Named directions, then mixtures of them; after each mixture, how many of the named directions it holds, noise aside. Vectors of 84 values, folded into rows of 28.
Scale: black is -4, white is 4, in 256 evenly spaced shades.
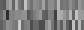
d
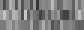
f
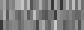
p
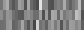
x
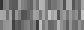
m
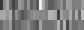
two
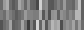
one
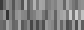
two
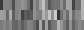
one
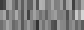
three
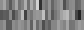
two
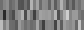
two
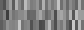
one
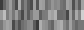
two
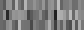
one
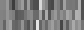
one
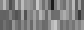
two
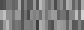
two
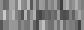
two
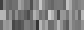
two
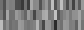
one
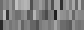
two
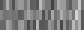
two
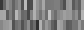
three
